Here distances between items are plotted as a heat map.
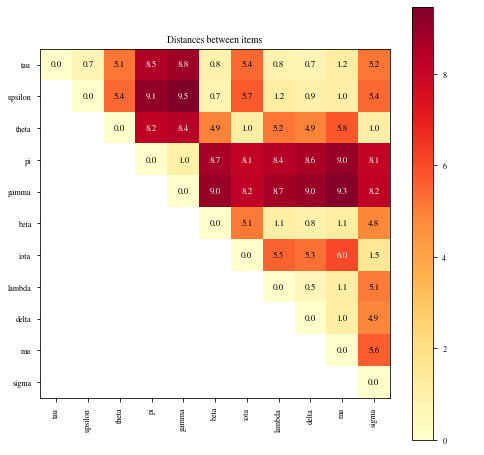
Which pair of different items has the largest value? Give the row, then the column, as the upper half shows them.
upsilon, gamma
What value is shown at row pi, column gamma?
1.0
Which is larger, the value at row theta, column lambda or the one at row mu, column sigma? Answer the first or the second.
the second
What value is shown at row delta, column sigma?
4.9
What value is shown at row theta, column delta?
4.9
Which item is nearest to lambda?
delta
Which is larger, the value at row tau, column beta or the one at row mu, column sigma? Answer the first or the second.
the second
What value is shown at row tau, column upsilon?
0.7
